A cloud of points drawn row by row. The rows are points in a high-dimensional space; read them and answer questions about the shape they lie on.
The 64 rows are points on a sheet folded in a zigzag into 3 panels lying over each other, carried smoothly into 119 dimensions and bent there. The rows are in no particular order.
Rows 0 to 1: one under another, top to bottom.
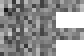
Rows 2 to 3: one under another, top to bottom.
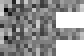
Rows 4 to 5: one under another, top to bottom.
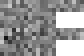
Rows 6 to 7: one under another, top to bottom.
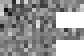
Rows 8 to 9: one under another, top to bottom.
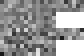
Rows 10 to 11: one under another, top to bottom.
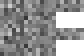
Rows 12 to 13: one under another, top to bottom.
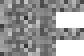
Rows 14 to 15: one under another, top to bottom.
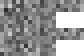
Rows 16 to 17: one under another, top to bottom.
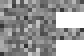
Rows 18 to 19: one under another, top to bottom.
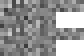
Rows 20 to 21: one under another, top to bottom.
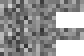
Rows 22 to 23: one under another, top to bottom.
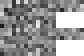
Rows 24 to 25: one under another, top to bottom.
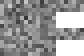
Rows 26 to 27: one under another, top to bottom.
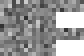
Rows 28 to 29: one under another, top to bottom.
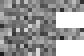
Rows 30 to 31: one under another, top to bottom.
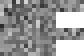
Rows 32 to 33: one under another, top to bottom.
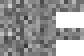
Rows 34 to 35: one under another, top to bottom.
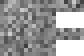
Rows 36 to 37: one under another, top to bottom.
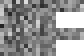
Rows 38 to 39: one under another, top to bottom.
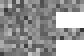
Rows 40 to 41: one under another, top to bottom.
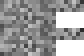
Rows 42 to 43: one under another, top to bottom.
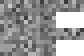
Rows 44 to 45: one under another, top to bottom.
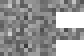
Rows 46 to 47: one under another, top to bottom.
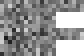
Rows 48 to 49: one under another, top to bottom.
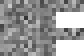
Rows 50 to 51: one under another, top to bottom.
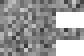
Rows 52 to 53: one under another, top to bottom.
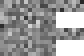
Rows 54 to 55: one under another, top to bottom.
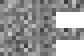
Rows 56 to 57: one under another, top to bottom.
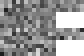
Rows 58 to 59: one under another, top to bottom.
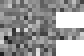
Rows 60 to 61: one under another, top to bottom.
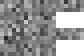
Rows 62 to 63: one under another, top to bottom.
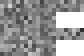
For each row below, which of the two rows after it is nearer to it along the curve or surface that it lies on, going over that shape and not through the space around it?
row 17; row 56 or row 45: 45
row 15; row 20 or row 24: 24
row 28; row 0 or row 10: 0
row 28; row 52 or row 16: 16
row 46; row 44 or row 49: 49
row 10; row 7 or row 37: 37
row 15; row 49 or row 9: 49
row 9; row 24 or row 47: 47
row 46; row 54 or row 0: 54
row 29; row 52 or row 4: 4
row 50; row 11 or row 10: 11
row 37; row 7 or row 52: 7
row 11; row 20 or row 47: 47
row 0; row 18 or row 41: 18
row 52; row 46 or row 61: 46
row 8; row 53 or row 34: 34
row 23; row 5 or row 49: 5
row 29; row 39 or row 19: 39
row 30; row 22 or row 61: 22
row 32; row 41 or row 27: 27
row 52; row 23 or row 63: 63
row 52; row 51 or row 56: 51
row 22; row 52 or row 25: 25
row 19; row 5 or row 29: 5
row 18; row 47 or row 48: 47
